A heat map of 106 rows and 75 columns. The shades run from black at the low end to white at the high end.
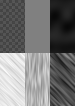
It is made of 2 by 3 panels. Panel 1,1: low, checkered, faint in contrast. Panel 1,2: middling, flat. Panel 1,3: very low, smooth, faint in contrast. Panel 2,1: very high, slanting down to the right, faint in contrast. Panel 2,2: high, streaked downward. Panel 2,3: low, slanting down to the right.
